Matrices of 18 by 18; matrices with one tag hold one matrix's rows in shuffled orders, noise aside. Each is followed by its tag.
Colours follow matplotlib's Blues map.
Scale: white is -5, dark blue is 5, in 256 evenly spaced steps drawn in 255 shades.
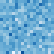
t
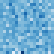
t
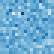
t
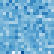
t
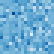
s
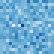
t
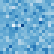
t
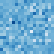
s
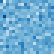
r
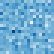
s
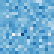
t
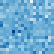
s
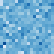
r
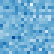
s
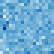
r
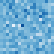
t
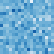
s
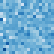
r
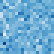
r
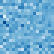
r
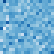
r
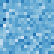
r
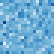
r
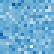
s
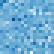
s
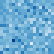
s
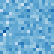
r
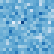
t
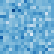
s
